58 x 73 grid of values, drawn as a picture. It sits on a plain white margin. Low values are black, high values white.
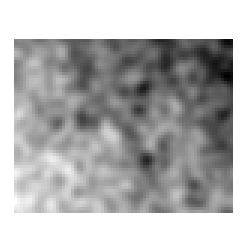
On average the colour sits 50% of the way up the scale. The histogram is bell-shaped. The ninth with the highest average is the bottom left. The ninth with the lowest average is the top right. There are no lone odd cells. Values rise toward the bottom left.
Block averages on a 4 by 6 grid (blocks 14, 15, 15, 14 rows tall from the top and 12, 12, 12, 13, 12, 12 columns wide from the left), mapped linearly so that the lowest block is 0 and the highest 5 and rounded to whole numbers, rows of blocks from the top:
322110 / 432221 / 444232 / 544333
